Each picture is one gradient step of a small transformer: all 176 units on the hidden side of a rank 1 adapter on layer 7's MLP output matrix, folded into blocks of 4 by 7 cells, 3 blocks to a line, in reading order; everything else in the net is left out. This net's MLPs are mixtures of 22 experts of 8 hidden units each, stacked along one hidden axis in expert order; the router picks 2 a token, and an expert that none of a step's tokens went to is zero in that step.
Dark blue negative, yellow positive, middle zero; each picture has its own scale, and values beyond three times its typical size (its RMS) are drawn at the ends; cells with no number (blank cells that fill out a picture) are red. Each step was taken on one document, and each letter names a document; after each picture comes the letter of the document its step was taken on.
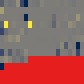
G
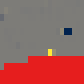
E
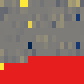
G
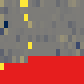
G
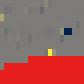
E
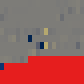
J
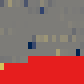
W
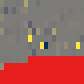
J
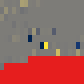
J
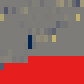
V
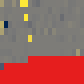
G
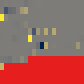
J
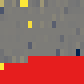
G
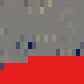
W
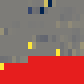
W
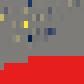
V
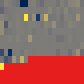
G
